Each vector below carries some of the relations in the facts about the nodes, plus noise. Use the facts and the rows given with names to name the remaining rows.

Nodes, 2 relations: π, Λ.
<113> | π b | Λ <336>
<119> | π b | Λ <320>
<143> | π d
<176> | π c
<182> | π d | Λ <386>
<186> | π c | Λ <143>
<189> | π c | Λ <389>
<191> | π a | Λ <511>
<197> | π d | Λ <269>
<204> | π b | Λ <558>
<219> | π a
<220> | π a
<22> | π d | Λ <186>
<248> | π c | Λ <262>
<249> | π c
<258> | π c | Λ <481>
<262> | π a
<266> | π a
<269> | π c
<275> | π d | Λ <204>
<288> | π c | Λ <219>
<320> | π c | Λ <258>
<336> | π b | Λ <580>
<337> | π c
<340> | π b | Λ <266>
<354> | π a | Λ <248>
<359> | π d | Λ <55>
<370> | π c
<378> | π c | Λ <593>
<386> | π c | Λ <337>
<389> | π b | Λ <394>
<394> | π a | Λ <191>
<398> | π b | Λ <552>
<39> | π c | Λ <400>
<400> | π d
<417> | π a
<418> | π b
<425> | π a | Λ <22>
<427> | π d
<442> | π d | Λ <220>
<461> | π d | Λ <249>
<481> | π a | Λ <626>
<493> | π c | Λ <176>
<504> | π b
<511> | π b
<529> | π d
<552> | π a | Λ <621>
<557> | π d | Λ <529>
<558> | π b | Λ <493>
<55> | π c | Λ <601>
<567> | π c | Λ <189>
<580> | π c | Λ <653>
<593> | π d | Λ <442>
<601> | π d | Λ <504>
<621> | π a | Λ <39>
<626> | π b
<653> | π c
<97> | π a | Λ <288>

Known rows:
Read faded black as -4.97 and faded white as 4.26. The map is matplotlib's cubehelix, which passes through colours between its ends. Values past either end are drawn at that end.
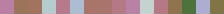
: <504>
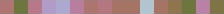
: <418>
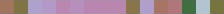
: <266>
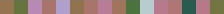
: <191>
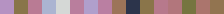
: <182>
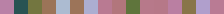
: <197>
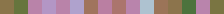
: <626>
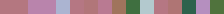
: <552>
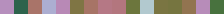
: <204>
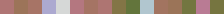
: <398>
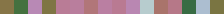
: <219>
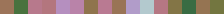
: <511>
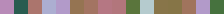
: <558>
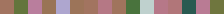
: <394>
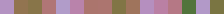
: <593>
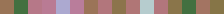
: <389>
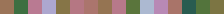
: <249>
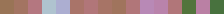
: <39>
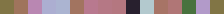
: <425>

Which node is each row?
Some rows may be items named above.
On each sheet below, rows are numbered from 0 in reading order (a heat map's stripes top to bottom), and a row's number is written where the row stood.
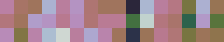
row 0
<359>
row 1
<262>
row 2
<182>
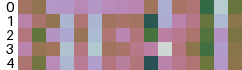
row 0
<266>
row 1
<601>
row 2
<143>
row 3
<504>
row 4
<22>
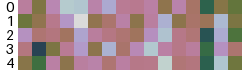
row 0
<337>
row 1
<113>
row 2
<220>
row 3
<269>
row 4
<219>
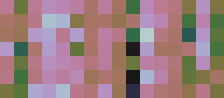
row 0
<427>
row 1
<39>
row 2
<262>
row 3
<275>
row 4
<427>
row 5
<461>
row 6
<557>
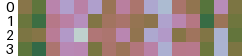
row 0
<626>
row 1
<189>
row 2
<336>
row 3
<288>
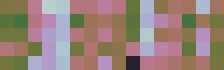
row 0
<340>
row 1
<567>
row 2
<119>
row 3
<378>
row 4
<557>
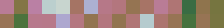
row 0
<386>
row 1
<389>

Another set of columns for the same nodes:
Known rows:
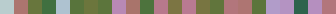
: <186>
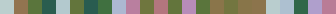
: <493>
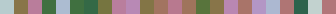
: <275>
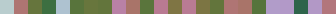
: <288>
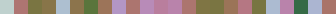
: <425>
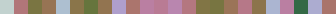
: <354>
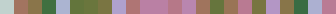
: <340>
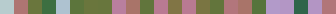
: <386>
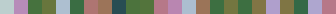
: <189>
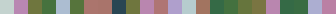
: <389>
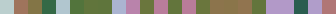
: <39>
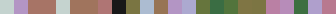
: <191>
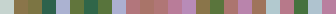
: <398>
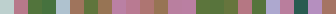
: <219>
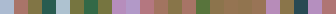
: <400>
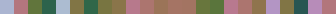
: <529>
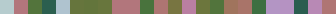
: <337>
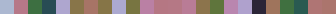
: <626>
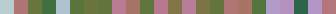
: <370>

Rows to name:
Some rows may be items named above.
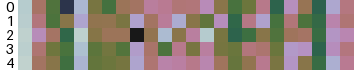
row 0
<504>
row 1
<119>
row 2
<511>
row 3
<55>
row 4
<340>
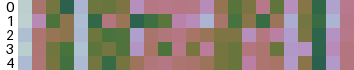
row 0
<418>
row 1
<567>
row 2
<359>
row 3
<55>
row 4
<427>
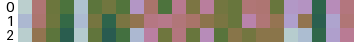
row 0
<55>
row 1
<601>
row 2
<493>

